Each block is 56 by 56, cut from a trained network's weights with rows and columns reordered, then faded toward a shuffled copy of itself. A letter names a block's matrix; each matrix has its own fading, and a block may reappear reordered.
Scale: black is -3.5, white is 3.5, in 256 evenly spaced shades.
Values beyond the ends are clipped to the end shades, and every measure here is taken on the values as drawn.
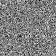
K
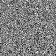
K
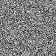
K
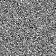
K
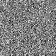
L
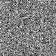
L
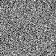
K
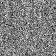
L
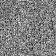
L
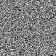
K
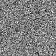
K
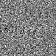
K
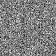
L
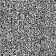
L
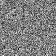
K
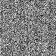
L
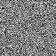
K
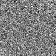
K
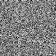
K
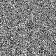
L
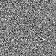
K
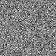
K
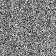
L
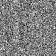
L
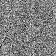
L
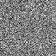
K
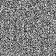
L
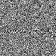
K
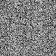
L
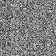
L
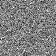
K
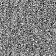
L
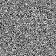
K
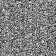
L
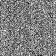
L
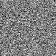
K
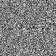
K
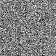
L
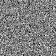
K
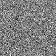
K
